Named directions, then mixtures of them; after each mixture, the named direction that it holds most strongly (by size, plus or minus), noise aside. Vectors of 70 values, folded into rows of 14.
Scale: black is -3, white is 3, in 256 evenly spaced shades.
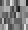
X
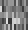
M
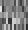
M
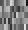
X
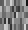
X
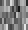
X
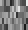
X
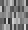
M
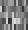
M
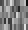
X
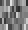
X
